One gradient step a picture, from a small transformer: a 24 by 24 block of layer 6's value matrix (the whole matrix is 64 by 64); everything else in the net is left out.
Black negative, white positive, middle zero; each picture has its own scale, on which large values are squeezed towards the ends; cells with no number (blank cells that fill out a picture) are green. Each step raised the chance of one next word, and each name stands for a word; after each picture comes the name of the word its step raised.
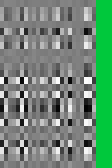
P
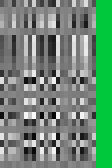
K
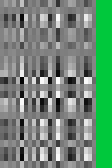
P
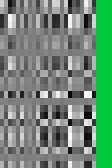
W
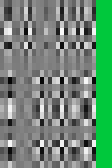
P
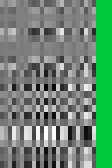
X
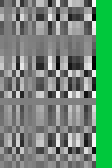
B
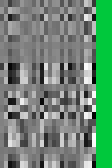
X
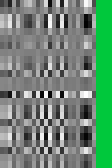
W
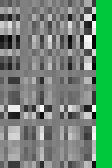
K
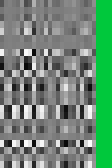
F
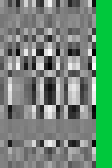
F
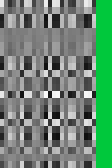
W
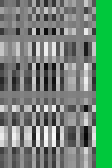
X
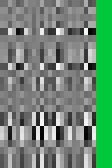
X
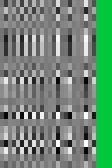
K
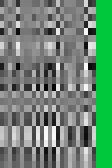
X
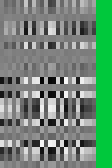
P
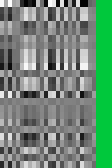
B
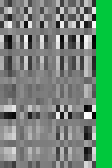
K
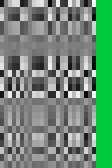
B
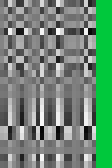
X
